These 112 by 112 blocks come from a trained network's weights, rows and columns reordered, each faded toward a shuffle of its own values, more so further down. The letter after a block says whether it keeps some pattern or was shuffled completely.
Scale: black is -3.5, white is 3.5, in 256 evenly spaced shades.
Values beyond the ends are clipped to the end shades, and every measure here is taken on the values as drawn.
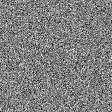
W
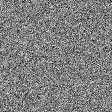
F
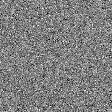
W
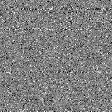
W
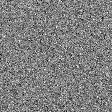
F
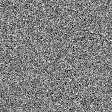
W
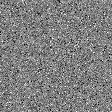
F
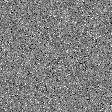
F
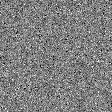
F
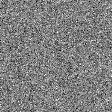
W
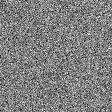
F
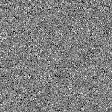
W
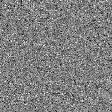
W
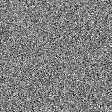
W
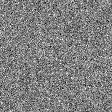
W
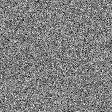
F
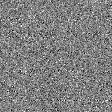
W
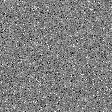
F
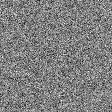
F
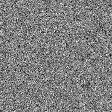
W
